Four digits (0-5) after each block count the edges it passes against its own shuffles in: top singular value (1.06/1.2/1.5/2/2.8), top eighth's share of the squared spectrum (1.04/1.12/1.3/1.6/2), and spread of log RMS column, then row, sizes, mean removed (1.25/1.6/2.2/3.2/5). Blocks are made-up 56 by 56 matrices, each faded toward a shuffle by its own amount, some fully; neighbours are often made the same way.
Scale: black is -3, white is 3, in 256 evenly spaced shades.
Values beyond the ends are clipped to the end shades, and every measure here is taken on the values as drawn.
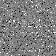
2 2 0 1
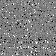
2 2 0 1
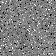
0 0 0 0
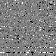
3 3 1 2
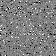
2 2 0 1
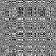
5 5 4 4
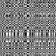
5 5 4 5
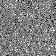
2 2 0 0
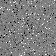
0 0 0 0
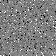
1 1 0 0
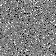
0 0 0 0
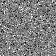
0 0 0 0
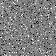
0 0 0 0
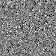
0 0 0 0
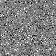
0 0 0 1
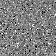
1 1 0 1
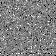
2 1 0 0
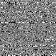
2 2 0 3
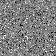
0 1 0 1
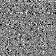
1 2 0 2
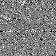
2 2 0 2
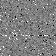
2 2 0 1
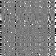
4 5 3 1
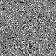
3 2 1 0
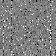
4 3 2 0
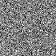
3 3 1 1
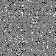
3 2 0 0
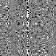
3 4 3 1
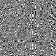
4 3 2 1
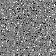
2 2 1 0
